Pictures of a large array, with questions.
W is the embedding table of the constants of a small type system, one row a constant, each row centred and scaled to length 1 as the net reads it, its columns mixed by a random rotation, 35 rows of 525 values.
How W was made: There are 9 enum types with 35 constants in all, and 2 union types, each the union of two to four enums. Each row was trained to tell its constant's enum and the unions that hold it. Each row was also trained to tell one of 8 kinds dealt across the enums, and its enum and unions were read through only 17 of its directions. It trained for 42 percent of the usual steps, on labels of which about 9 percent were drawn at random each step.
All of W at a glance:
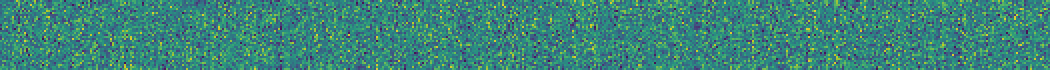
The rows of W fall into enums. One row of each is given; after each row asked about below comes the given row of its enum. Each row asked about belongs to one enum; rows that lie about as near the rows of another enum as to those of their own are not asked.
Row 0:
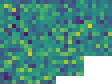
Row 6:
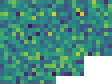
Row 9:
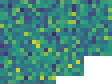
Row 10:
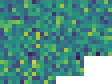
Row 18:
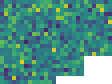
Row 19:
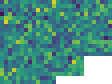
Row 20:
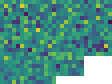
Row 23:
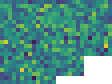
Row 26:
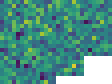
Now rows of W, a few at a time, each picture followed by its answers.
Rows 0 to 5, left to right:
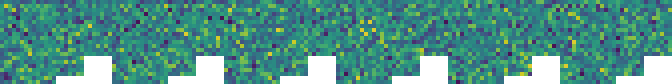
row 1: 0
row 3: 6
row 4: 0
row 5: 9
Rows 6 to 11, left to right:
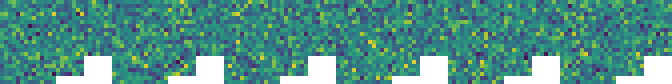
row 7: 19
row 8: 9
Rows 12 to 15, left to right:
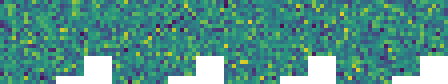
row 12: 6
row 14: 6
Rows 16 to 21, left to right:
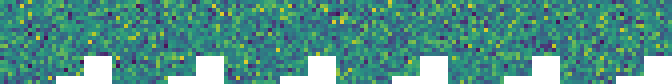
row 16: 10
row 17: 20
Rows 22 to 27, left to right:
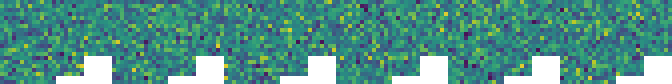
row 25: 20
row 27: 26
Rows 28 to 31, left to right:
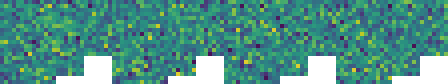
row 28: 23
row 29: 10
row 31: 9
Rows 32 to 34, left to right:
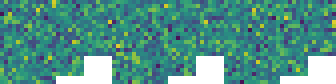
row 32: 19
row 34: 18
